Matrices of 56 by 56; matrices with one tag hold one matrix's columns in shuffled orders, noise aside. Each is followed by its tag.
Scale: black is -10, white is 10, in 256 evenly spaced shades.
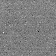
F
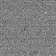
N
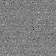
N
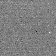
F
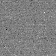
N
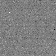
N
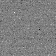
N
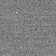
N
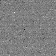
N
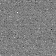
N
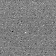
F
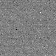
N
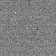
N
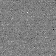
N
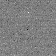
N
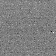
F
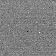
F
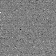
N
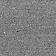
F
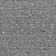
F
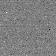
N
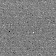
F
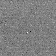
F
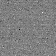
N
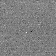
F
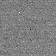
N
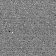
F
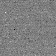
N
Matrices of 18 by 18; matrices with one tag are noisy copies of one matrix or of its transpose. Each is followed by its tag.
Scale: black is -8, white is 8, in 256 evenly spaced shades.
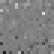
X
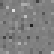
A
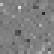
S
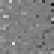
X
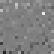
X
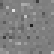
A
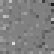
X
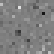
S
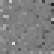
X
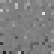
X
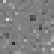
S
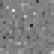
A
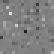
A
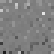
X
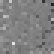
X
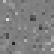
S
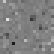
S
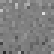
X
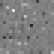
A
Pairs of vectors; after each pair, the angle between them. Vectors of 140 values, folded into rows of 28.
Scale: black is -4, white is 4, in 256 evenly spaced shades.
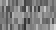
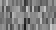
nearly parallel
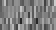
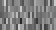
nearly parallel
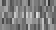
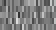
orthogonal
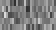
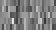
partly aligned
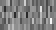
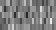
nearly parallel
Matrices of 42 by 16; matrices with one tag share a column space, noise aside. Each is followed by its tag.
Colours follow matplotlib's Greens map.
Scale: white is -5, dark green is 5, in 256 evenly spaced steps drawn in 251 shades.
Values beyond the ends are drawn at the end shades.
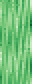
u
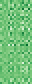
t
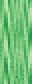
u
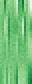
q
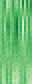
q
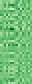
t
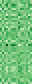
t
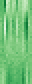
q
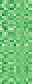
t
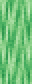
u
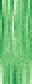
q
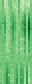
q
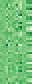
t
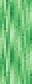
u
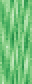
u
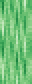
u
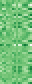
t
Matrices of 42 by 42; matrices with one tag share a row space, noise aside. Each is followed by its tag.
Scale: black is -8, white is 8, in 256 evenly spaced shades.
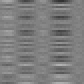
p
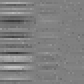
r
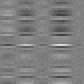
p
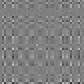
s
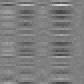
p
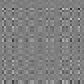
s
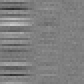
r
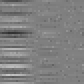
r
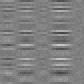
p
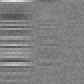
r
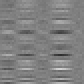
p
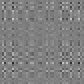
s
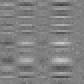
p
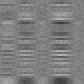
p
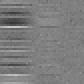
r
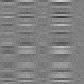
p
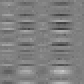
p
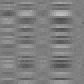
p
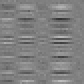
p
